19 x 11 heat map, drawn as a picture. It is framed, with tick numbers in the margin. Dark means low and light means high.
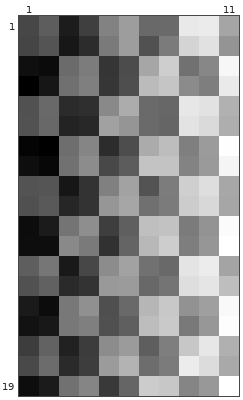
On average the colour sits 50% of the way up the scale. The field climbs toward the right. No lone cell stands out from its neighbours. A checkerboard runs through the table.
